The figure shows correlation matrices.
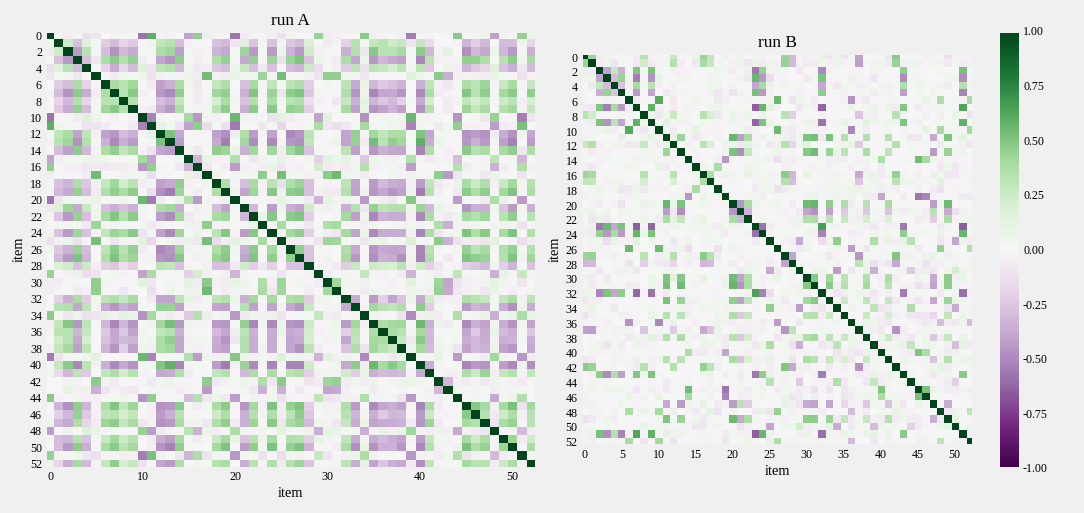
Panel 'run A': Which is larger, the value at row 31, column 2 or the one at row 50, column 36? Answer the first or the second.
the first
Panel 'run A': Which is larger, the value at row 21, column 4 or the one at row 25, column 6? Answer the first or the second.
the first
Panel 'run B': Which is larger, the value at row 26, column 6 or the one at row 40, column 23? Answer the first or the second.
the first
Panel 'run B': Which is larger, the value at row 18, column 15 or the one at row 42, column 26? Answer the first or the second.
the first
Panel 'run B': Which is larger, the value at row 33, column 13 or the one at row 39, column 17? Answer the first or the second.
the first
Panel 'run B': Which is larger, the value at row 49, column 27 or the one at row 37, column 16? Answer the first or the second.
the first
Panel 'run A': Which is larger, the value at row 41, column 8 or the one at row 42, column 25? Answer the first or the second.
the second
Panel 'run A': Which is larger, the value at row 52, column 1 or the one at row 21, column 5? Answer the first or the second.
the second
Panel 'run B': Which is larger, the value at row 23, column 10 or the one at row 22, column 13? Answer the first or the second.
the second
